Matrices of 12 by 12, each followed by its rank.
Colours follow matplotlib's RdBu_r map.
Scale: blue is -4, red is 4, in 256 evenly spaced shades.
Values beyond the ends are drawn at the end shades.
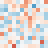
full rank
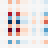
one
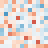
full rank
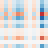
one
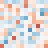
full rank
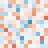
full rank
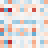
two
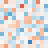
full rank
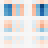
one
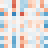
two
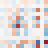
two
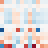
two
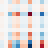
one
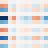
one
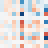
two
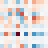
two
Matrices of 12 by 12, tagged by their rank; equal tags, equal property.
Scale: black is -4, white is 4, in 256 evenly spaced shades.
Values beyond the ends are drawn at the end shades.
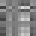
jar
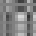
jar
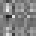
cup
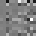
cup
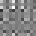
cup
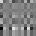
jar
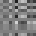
jar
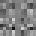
cup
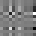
jar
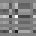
jar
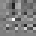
cup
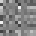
cup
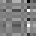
jar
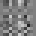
cup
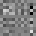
cup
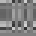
jar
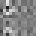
cup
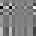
jar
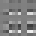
jar
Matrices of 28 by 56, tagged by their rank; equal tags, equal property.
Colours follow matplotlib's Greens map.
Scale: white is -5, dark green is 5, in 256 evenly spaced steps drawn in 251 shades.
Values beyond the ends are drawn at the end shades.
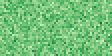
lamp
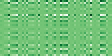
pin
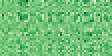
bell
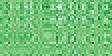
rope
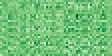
bell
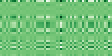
pin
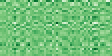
rope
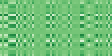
pin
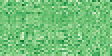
bell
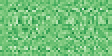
bell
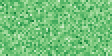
lamp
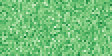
lamp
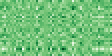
rope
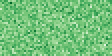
lamp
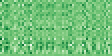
rope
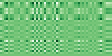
pin
